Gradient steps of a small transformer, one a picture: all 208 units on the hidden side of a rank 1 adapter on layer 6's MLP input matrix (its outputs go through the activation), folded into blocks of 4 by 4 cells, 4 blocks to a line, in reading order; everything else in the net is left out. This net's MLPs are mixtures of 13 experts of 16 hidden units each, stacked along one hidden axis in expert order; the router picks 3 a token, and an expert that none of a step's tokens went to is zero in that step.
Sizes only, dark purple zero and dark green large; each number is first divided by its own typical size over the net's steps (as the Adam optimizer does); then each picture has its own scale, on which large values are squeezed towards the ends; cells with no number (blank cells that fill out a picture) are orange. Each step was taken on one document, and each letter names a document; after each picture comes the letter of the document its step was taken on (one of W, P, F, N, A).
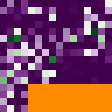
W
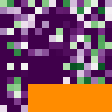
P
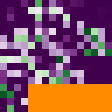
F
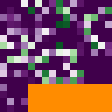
F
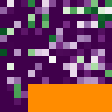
P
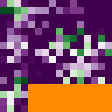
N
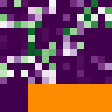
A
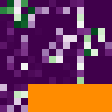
N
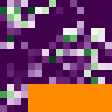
N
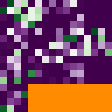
N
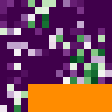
P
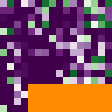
P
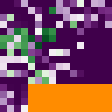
F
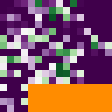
F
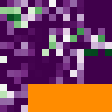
N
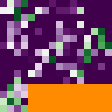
N
